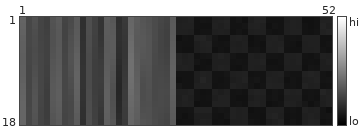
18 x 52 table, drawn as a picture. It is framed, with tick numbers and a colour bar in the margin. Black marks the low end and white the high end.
It is made of 1 by 2 panels. Panel 1,1: low, streaked downward. Panel 1,2: very low, checkered, faint in contrast.
